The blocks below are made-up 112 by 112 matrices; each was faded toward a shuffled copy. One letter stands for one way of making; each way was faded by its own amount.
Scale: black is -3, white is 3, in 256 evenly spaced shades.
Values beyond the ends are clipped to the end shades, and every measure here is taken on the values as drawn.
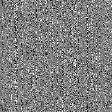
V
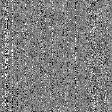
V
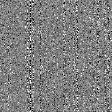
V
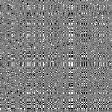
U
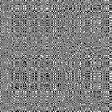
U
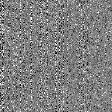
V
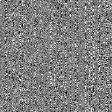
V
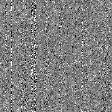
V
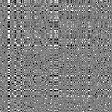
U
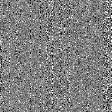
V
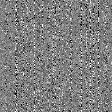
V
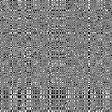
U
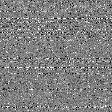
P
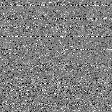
P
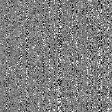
V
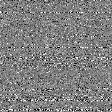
P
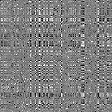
U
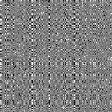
U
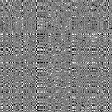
U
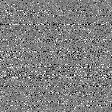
P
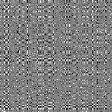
U
